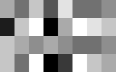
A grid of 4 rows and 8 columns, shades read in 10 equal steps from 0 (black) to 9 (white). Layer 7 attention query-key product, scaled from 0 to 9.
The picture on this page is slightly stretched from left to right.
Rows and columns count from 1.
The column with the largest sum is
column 3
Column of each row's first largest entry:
5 3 1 3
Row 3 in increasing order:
4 4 5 5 5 6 6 7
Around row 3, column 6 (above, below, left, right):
9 9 5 4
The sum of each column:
21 21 30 9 21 26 23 23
